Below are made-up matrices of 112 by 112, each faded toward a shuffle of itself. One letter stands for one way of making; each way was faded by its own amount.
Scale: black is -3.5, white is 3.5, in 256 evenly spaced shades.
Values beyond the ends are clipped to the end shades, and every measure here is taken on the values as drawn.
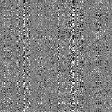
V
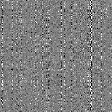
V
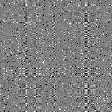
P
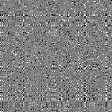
P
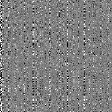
V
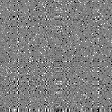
P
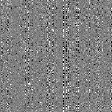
V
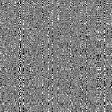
V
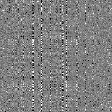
V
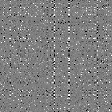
P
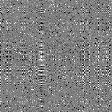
P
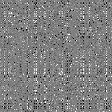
P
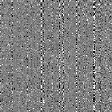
V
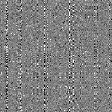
V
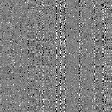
V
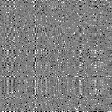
P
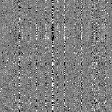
V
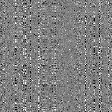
V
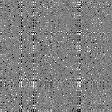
P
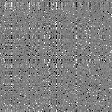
P
